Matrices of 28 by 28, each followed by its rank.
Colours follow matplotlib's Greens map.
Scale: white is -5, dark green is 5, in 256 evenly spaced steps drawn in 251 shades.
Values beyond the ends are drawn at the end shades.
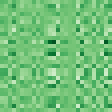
two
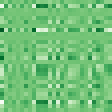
two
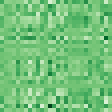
three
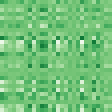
two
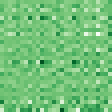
three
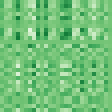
two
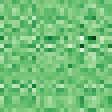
three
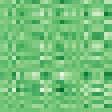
two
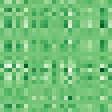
two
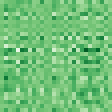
three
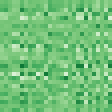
three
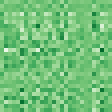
three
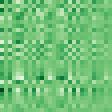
two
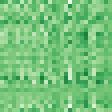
three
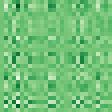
two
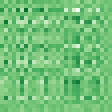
two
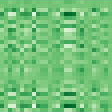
two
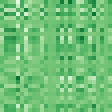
two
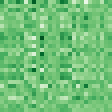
three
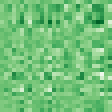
three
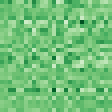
three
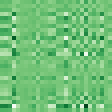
two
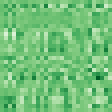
three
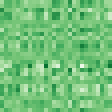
three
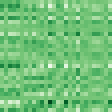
two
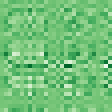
three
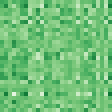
three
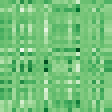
two
